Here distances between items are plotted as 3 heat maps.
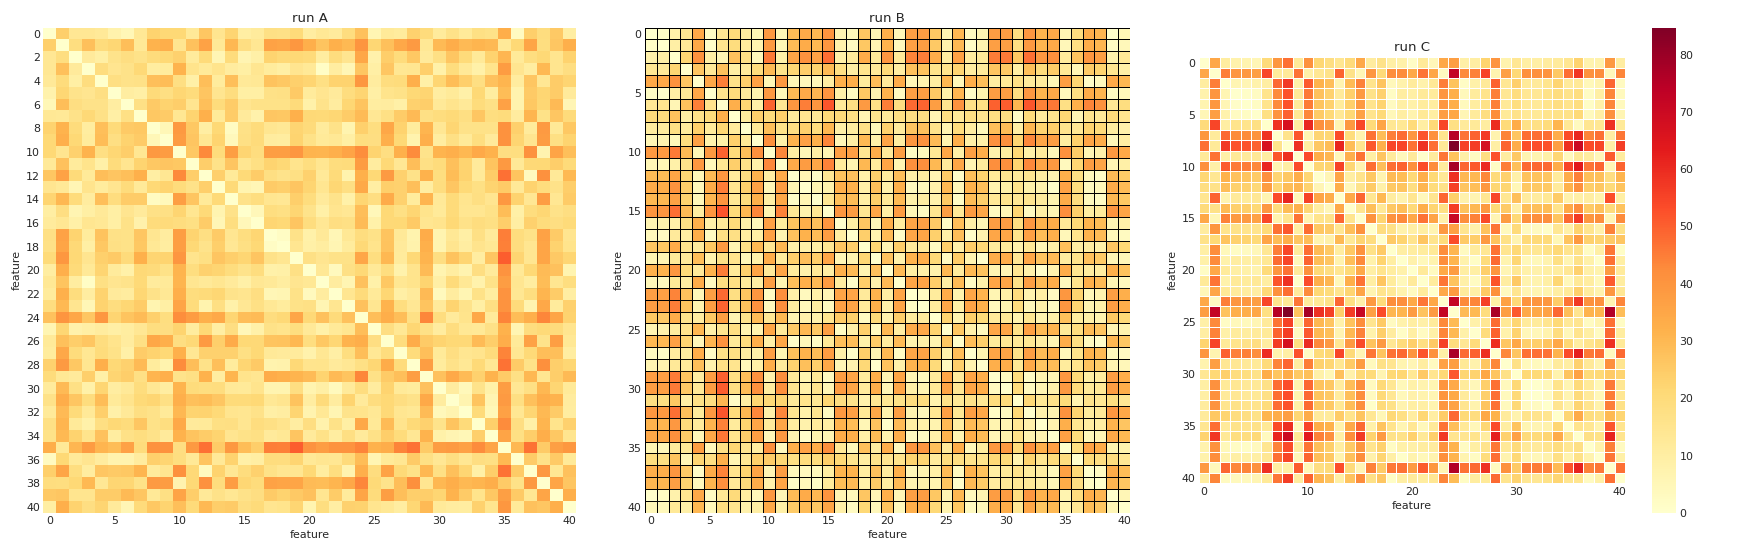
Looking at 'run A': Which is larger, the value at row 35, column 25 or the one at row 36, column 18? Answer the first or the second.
the first
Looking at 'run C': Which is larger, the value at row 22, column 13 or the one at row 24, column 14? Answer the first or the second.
the second
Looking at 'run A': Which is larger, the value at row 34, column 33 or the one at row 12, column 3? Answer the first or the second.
the first
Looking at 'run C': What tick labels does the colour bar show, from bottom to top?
0, 10, 20, 30, 40, 50, 60, 70, 80
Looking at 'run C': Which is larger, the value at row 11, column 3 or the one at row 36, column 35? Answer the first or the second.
the first
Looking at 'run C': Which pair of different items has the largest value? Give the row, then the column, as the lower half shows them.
24, 8
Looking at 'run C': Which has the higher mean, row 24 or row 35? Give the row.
24
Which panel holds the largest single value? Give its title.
run C
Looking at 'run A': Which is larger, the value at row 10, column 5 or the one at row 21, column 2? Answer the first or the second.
the first
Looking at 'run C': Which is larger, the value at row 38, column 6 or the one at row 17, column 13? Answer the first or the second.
the second
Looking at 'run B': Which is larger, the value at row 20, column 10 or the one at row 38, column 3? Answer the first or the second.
the second
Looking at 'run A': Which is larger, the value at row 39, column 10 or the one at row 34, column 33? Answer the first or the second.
the first
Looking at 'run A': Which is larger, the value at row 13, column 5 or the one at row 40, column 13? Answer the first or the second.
the second
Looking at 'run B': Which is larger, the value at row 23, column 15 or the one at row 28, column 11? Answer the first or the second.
the second
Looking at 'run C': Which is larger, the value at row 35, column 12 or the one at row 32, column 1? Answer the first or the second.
the second
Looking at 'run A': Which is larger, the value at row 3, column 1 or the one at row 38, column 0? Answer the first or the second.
the first
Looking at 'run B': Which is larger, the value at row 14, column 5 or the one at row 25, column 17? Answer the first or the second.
the first
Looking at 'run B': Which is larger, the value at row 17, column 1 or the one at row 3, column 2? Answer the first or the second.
the second
